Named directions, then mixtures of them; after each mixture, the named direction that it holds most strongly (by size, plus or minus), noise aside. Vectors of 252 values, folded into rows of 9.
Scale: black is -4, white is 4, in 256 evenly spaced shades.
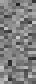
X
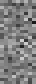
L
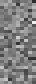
X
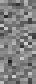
L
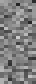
X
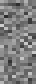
L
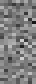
L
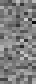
L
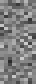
L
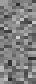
X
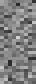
X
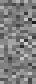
L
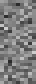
X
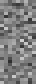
L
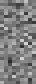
L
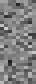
X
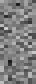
X
